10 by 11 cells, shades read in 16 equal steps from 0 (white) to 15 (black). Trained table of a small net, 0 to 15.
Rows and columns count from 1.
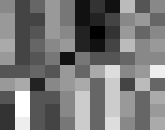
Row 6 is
10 10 9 10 6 9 5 2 7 6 1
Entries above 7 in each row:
7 7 6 5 8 5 4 5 5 6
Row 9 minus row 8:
2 0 0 1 0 0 0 0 0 0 1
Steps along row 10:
down up up down down up down up up down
